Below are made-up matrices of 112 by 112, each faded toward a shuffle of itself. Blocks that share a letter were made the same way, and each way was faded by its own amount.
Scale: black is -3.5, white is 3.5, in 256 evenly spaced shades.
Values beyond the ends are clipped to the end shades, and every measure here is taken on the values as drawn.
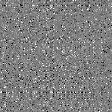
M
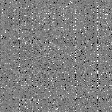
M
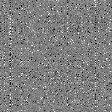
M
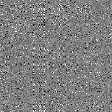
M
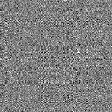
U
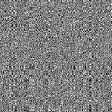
U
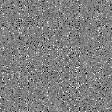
M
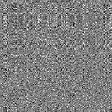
U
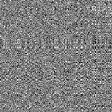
U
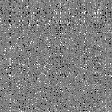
M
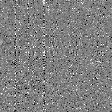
M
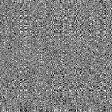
U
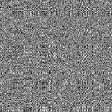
U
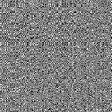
U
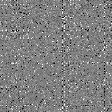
M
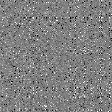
M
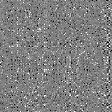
M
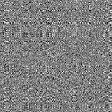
U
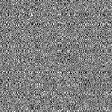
U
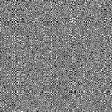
U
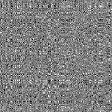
U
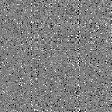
M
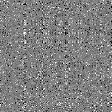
M
